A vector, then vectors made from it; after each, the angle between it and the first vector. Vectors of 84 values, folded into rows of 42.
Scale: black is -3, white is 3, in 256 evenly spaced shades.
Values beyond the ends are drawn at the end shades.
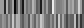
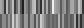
nearly parallel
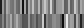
orthogonal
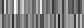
nearly opposite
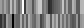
partly opposed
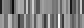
orthogonal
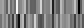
partly opposed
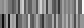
partly opposed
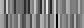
partly aligned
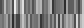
nearly opposite
